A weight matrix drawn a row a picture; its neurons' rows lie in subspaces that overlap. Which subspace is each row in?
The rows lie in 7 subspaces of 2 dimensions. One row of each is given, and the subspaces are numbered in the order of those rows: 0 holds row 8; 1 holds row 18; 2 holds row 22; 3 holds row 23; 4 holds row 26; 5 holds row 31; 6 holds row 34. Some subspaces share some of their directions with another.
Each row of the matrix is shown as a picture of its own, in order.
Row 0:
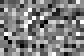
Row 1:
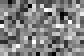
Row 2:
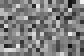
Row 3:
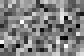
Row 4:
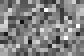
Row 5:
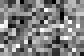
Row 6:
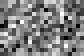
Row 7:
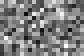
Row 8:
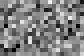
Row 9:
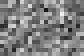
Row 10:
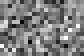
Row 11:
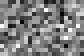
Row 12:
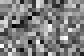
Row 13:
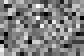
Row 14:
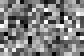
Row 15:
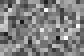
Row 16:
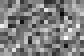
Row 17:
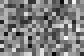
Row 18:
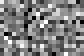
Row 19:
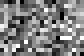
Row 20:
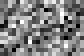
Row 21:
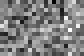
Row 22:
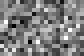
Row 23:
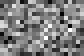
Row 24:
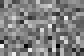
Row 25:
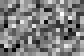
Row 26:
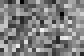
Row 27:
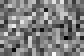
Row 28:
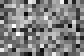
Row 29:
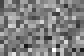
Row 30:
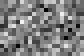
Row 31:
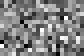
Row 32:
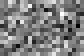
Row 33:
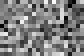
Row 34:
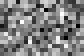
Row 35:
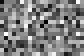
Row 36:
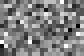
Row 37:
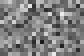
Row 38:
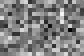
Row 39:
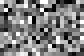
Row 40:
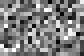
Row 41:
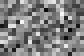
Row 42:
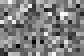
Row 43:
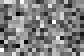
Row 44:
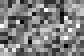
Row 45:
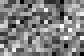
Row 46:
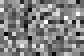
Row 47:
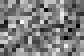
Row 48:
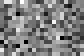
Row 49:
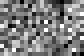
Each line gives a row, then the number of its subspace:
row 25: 0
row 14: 1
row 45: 6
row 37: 2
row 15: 6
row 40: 0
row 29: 5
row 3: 5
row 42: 2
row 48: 4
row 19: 4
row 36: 4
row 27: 3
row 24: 5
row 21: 0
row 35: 1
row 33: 0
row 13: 4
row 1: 2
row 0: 1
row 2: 0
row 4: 6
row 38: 3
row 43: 4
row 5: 4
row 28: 3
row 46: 1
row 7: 1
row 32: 2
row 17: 3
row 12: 2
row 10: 2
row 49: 6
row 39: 6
